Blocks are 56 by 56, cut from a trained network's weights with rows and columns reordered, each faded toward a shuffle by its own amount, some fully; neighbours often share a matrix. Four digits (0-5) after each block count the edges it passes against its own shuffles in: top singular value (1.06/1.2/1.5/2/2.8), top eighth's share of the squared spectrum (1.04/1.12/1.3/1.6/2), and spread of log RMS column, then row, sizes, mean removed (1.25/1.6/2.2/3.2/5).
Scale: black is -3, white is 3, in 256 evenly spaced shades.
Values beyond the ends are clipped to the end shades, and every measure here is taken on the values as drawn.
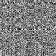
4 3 0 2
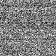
2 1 0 0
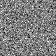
0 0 0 0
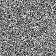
1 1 0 0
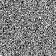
2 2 0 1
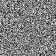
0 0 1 0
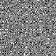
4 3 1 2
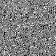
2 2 0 1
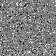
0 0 0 0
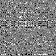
4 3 1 3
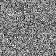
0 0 0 0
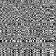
4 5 2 4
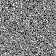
0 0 0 0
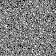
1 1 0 0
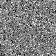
0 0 0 0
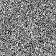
2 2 0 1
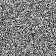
1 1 0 0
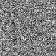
3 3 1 1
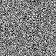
3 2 0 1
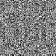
3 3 1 2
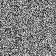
1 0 0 0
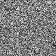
1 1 0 0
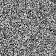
2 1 0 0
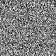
2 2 0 0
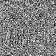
3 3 0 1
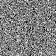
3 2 0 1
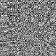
4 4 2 2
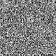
3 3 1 1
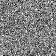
2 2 0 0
